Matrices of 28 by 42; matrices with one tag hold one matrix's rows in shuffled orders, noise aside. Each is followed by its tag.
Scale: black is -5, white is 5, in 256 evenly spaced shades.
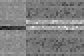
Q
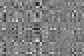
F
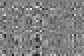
F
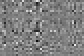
F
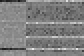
Q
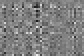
F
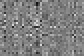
F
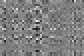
F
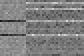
Q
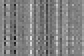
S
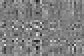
F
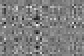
F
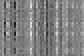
S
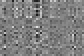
F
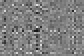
F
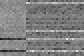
Q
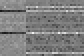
Q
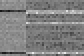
Q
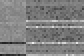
Q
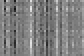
S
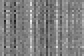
S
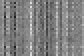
S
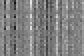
S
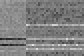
Q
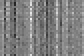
S
